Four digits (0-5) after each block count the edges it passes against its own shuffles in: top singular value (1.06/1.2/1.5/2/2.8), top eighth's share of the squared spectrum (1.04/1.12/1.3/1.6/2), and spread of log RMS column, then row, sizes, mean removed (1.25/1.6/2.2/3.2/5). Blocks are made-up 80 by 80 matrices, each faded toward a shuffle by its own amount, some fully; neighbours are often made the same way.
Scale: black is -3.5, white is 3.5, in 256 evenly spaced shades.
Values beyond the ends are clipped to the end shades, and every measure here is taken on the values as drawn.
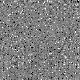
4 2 1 1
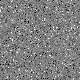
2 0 0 0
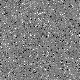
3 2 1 0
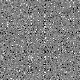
3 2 2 1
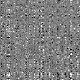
4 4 3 2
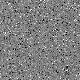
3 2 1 0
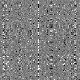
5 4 3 2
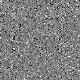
3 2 1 0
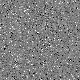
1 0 0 0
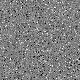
0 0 0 0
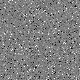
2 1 0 0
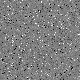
0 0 0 0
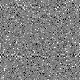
4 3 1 1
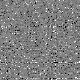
4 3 1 1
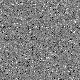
0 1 0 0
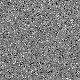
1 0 0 0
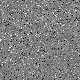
0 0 0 0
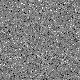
1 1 0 1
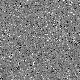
0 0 0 0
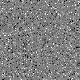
3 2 1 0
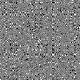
4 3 2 2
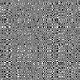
5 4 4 3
